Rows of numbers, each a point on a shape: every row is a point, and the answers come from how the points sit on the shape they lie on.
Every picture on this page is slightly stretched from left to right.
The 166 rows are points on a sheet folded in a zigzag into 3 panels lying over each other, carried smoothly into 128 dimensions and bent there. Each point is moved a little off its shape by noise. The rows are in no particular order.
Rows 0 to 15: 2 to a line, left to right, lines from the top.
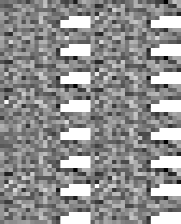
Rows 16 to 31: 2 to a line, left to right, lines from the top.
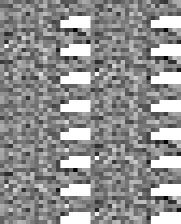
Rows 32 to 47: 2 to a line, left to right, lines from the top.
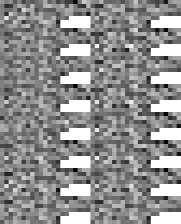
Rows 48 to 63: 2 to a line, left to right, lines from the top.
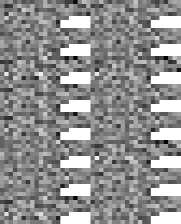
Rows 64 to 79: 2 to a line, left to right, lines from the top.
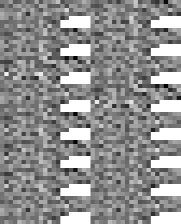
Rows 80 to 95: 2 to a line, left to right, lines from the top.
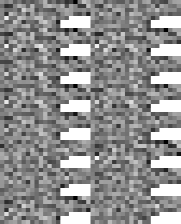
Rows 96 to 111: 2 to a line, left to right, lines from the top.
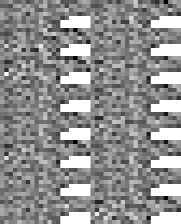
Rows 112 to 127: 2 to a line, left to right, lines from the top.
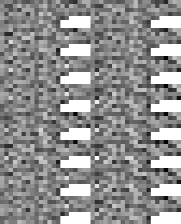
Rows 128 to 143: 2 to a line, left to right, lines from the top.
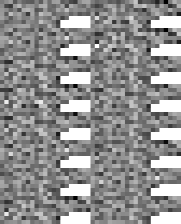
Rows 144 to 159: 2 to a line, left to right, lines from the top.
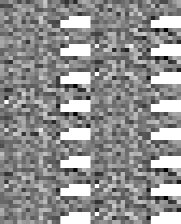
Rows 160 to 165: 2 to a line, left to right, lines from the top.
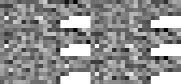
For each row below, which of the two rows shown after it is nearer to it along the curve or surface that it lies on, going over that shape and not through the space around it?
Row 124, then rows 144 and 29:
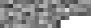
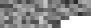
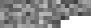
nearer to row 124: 144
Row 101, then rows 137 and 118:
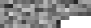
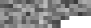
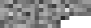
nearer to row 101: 118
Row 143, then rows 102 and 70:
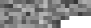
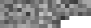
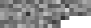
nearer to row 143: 70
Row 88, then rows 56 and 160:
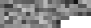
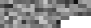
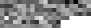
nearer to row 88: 160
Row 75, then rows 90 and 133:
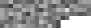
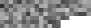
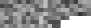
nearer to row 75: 90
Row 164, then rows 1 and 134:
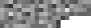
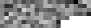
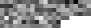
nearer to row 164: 134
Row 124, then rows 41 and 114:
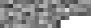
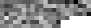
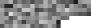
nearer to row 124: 114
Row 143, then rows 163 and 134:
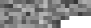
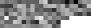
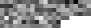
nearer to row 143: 163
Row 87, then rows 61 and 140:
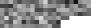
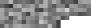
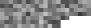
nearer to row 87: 61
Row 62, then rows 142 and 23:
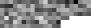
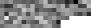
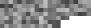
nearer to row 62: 23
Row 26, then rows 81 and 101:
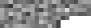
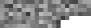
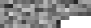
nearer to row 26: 101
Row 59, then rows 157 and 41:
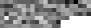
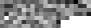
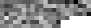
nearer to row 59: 157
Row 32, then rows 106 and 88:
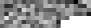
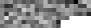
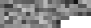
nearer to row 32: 106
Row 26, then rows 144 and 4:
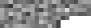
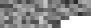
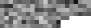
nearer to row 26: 4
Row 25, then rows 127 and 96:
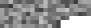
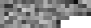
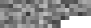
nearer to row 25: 96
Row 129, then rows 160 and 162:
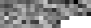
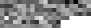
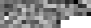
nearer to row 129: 162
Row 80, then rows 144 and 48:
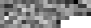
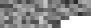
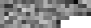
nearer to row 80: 48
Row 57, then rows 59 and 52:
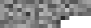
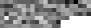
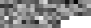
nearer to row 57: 59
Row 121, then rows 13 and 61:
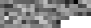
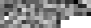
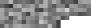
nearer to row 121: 13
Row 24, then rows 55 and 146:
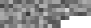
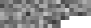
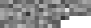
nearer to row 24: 146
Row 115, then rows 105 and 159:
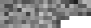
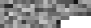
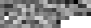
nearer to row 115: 159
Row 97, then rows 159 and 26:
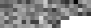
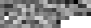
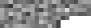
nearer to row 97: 159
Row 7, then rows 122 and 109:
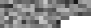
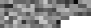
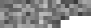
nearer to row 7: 122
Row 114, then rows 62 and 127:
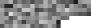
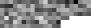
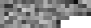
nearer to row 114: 62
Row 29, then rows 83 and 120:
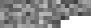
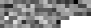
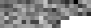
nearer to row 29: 120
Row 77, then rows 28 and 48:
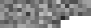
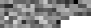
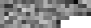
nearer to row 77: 48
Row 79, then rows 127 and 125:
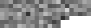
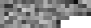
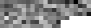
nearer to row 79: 127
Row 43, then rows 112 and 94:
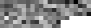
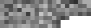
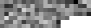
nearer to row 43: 94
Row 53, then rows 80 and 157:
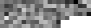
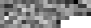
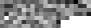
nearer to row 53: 157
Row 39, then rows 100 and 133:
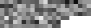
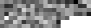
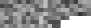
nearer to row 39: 133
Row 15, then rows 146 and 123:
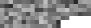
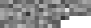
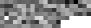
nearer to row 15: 146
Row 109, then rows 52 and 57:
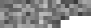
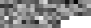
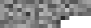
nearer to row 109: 57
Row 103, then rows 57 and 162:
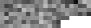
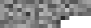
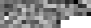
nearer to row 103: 162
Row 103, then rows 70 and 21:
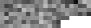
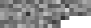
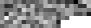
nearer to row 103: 21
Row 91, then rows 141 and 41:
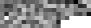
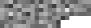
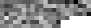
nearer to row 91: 41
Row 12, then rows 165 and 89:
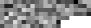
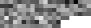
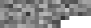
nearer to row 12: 165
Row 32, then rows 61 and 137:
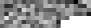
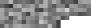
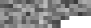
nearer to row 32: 137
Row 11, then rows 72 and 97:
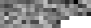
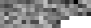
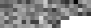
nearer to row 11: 72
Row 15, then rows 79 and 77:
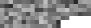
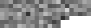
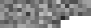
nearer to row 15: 79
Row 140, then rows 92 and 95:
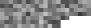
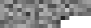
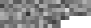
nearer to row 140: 95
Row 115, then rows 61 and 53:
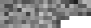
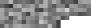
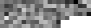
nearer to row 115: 53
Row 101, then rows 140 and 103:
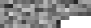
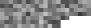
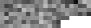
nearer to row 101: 140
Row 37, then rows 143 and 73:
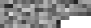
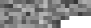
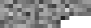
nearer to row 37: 73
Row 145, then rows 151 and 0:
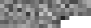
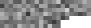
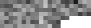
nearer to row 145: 0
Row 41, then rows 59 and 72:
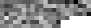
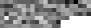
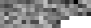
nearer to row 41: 72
